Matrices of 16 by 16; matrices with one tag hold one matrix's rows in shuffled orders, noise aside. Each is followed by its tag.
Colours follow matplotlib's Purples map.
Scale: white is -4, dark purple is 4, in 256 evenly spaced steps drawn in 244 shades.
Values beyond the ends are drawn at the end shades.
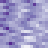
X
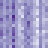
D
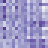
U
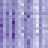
D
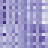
U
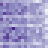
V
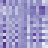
U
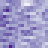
X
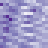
X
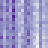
D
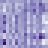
U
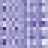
U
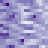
X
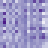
U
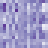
U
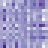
U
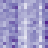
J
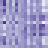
U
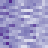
X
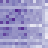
V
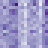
J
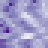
X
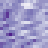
X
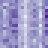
J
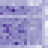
V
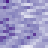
X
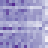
V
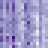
D
